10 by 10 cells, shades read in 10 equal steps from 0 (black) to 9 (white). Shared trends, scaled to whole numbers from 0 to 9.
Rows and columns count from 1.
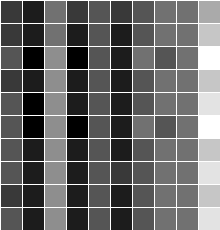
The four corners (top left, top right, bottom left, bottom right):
2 6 3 8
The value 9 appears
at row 3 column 10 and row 6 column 10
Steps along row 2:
down up down up down up up same up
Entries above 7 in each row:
0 0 1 0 1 1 0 1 0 1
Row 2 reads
2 1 4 1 3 1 3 4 4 7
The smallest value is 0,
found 5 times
